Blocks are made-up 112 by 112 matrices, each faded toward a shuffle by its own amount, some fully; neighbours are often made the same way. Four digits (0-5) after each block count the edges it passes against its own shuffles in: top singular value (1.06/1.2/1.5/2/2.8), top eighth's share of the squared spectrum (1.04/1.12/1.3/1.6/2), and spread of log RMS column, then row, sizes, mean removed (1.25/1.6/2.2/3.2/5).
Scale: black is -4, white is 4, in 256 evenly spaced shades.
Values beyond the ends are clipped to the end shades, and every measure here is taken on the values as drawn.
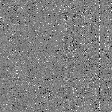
4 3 2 1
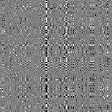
5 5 4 3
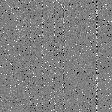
4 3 2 1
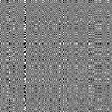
5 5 4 4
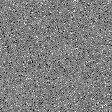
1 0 0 0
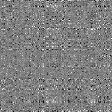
5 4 3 3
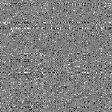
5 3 2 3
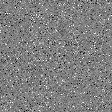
3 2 0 1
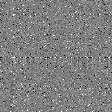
4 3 1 2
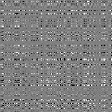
5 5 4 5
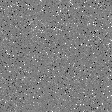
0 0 0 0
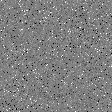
0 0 0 0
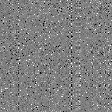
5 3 2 1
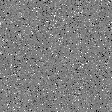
3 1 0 0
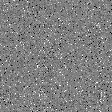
3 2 0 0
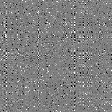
5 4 3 2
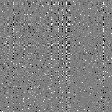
5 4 3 2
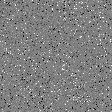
0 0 0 0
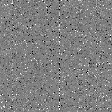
4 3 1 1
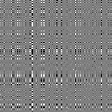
5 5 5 4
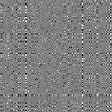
5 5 3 3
